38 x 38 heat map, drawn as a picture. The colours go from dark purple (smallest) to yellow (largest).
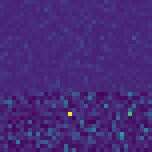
The grain is fine, like static. The values are skewed, with a long tail toward high values. There are no regular stripes. A horizontal seam about 60% of the way down splits the table, and the top part is calmer. Neither half mirrors the other. There is no overall slope. Overall the values sit about 10% of the way up the scale.
